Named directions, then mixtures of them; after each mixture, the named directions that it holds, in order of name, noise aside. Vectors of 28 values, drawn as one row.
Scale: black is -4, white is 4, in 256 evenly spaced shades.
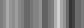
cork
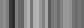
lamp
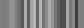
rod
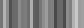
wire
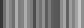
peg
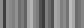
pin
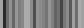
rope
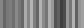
rod, rope, wire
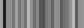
pin, rope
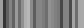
rope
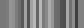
rod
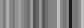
cork, rope, wire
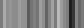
cork, pin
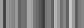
pin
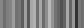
rod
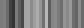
lamp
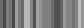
lamp, peg, rope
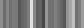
pin, rod, wire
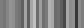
rod
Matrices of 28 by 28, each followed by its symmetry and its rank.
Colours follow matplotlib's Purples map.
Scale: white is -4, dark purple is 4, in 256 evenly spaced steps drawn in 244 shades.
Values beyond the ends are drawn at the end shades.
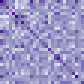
symmetric, rank five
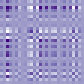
symmetric, rank one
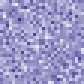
symmetric, full rank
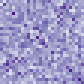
symmetric, full rank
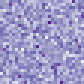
antisymmetric, full rank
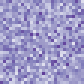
antisymmetric, full rank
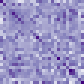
symmetric, rank five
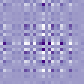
symmetric, rank one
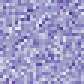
antisymmetric, full rank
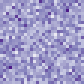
symmetric, full rank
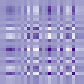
symmetric, rank one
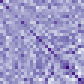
symmetric, rank five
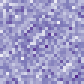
symmetric, full rank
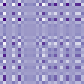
symmetric, rank one
